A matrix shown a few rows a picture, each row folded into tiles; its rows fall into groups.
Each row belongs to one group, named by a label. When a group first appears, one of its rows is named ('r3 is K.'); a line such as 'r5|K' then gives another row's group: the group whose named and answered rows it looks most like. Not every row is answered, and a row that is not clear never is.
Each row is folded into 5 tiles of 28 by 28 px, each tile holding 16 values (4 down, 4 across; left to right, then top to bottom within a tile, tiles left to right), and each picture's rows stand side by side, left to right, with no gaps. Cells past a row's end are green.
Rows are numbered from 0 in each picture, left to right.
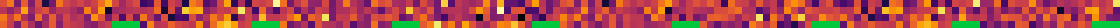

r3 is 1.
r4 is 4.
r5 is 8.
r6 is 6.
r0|4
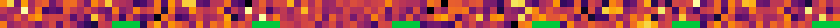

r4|6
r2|4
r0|4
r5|6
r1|6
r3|8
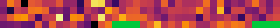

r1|1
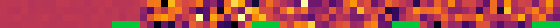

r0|4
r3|8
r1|8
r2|1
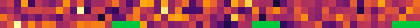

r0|1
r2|8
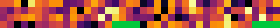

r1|6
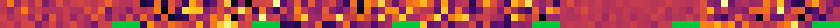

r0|4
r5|1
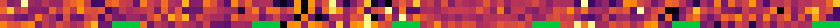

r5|8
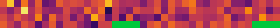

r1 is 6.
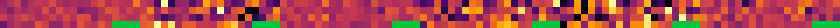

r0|8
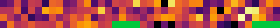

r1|8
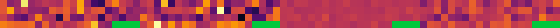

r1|1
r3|6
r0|1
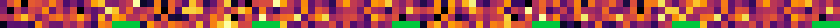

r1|6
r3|6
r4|8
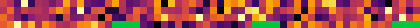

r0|1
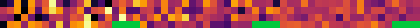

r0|6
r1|4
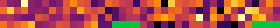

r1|8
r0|1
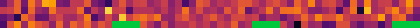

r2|8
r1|4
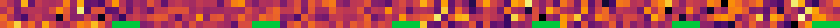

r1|8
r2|6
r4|4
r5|8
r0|1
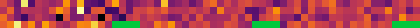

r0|1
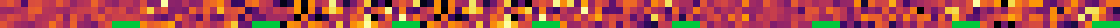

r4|4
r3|6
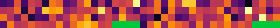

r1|6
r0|6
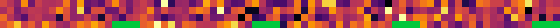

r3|4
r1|1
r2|6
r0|1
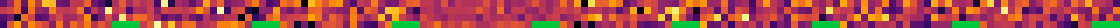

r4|8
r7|4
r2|8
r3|1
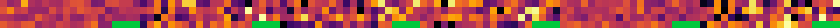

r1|6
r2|8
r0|1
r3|8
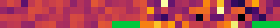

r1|1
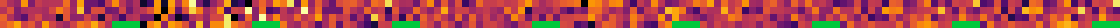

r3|4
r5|4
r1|6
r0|1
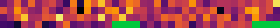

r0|8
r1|8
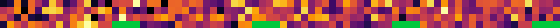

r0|6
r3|4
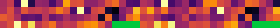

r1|1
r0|1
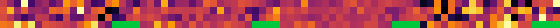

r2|1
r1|1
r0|1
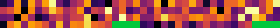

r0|6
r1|8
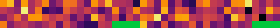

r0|4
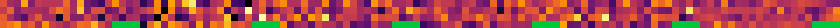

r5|1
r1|6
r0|1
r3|8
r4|4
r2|4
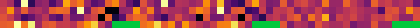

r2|4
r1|1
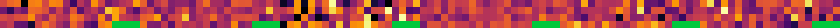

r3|6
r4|1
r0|8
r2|6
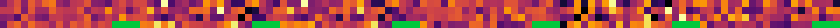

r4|6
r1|1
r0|6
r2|1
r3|8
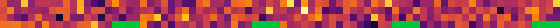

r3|8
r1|4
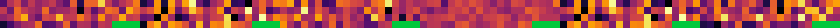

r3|8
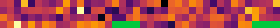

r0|1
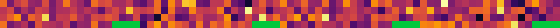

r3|1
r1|6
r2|4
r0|4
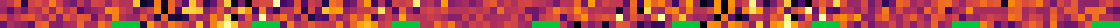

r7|8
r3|1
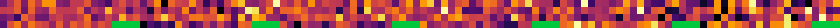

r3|4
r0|6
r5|6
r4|1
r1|8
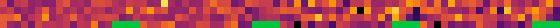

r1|1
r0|4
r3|8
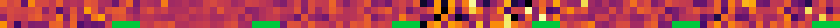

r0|8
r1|1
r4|1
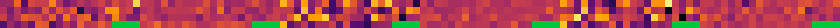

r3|4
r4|4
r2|4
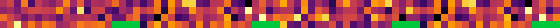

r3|6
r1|6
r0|1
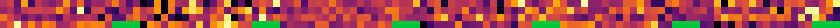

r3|8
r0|1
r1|6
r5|8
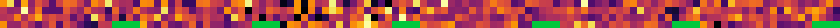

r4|1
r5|8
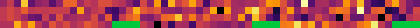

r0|1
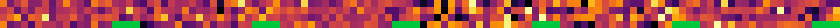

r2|1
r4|8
